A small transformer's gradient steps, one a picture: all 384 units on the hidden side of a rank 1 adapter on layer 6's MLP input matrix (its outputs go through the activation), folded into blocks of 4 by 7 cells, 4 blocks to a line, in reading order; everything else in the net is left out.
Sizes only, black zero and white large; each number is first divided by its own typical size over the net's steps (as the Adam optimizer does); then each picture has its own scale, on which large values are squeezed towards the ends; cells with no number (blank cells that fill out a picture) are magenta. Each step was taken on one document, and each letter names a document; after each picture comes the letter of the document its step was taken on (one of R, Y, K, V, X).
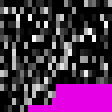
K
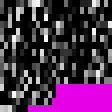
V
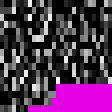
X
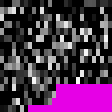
K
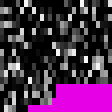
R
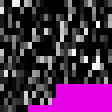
R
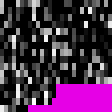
V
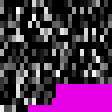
V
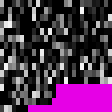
V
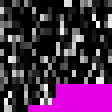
R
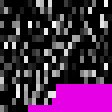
X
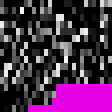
K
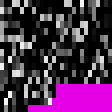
R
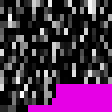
V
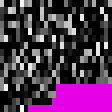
K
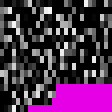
X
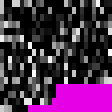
R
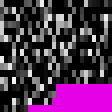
K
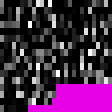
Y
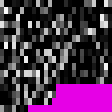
X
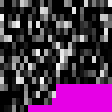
K
